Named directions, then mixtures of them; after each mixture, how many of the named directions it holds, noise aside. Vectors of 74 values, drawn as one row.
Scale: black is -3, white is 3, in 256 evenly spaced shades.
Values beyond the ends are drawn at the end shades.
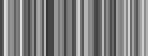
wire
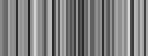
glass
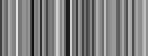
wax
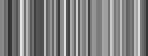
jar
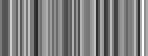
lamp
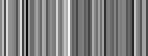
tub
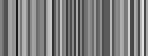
two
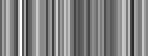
three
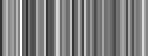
three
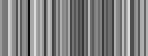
two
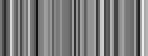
one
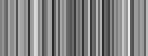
one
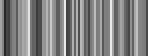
three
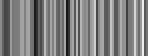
two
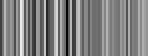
three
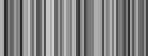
one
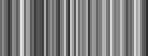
one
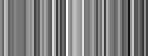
two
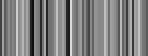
two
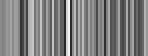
three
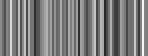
two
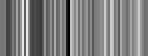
three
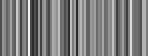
three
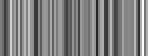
one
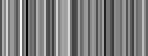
two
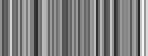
one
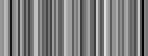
one
